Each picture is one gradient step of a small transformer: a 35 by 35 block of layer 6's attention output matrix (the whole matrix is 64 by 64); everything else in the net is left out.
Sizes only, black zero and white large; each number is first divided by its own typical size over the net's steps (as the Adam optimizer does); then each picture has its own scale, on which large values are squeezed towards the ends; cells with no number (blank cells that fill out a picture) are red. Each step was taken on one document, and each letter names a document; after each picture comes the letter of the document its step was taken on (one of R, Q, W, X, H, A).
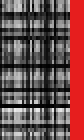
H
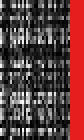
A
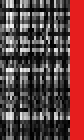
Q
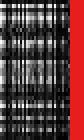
A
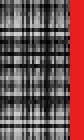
H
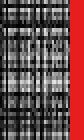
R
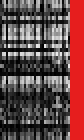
R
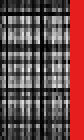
R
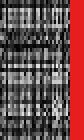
R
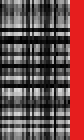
H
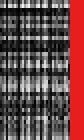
R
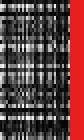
A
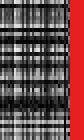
H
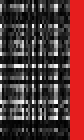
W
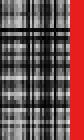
H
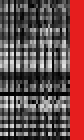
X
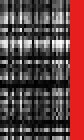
Q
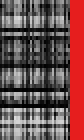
H
